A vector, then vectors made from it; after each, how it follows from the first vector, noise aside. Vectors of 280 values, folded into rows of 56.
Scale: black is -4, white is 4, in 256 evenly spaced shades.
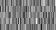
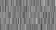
shrunk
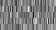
wrapped around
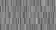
shrunk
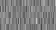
shrunk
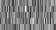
wrapped around
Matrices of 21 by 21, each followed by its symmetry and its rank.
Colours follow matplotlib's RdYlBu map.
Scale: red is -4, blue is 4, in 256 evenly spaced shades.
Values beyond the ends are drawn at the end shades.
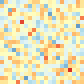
symmetric, full rank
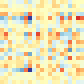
neither, rank three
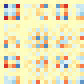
symmetric, rank two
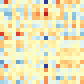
neither, rank three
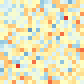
symmetric, full rank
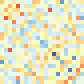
symmetric, full rank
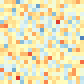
neither, full rank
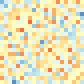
symmetric, full rank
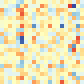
neither, rank three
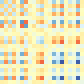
symmetric, rank two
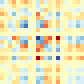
symmetric, rank two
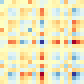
symmetric, rank two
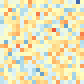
neither, full rank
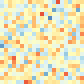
neither, full rank
